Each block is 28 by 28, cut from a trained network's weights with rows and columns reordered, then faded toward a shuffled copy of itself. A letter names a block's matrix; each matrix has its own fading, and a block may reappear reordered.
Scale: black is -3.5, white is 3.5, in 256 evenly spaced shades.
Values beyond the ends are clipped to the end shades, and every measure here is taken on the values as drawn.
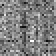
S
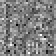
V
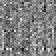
S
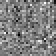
V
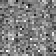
V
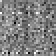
V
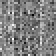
S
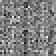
S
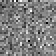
V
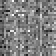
S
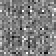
S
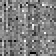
S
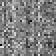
S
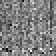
V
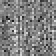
S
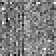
S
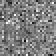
V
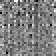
S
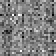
S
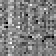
S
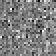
V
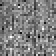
V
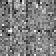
V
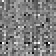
S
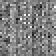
S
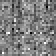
S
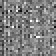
S
